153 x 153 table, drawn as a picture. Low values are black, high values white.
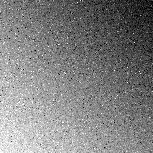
The values follow a bell shape. The bottom left is the ninth with the highest average. The grain is fine, like static. There is an overall slope up to the bottom left. There are no regular stripes. The top right is the ninth with the lowest average. The halves do not mirror each other.
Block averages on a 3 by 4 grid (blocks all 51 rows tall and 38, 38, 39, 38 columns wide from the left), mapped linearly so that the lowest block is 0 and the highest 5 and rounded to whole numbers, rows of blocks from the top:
3 2 1 0
4 3 2 1
5 4 3 2
